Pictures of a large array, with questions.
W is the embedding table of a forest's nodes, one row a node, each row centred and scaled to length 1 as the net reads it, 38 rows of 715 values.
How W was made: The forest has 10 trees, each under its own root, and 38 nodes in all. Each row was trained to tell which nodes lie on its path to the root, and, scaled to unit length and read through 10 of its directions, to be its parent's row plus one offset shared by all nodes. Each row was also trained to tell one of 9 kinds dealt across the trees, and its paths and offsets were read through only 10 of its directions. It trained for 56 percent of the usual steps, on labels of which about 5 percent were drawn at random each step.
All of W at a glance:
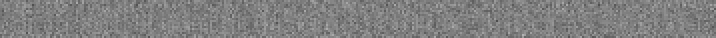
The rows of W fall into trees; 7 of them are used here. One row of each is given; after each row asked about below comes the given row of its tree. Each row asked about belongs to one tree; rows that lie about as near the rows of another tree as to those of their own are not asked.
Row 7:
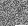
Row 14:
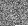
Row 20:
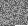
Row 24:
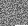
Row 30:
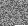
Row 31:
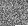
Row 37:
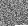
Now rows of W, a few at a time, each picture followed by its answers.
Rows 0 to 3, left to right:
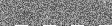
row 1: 24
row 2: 24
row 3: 30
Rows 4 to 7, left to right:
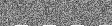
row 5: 7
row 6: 30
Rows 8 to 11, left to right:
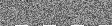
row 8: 24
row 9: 37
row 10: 30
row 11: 30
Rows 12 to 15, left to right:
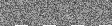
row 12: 37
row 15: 24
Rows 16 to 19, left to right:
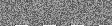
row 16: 31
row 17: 37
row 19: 20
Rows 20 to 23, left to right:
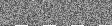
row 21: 30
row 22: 31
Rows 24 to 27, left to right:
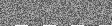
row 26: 31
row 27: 20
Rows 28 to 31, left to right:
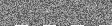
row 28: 14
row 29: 24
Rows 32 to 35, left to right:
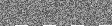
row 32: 7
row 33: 7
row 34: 20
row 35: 37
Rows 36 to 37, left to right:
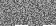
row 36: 37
